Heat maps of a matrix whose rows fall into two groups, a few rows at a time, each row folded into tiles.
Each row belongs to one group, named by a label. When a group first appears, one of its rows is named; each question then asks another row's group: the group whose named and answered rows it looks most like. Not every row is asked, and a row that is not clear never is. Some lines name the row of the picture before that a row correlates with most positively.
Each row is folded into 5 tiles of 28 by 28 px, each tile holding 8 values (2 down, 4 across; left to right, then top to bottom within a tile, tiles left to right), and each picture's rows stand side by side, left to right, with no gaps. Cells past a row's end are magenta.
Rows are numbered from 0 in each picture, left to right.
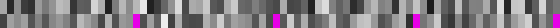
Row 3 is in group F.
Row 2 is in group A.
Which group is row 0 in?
F
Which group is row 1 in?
F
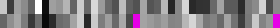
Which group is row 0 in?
F
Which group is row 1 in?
A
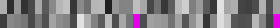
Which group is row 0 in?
F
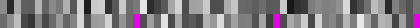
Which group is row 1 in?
F
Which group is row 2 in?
F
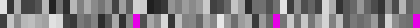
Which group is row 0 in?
A
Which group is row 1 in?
F
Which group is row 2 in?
A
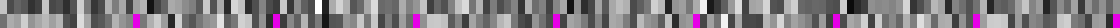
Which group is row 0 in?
A
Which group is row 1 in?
F
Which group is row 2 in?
F
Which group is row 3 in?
A
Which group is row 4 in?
F
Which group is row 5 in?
F
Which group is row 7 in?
A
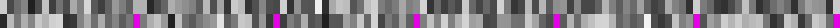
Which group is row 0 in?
A
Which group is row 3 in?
A
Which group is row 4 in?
A
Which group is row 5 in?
A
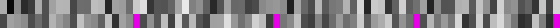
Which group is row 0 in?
F
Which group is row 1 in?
A
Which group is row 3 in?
A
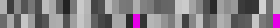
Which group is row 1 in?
A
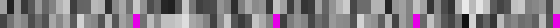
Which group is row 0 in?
F
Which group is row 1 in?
A
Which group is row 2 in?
F
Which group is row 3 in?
F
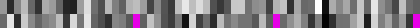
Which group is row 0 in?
A
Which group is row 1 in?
F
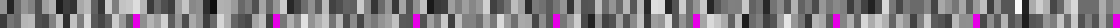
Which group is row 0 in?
A
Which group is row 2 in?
A
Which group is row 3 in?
F
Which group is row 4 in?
F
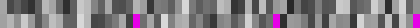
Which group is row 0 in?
A
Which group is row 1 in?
A
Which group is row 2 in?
F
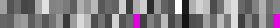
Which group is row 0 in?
A
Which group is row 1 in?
F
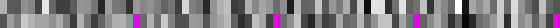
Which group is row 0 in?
A
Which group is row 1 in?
A
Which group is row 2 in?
F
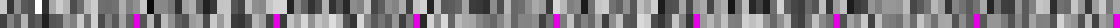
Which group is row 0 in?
F
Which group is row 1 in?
A
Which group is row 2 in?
A
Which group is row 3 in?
A
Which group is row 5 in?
A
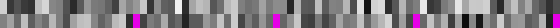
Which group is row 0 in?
A
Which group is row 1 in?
F
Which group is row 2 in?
F
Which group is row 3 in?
F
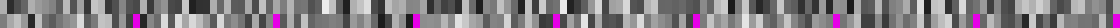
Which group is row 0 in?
F
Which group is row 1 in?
A
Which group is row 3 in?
A
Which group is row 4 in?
F
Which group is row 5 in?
A
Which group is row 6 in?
F
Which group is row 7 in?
F
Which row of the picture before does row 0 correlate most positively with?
2
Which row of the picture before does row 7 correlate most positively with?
3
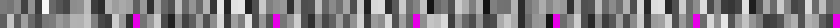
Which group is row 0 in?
A
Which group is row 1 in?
F
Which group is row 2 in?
F
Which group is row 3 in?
A
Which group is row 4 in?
F
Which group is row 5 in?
A
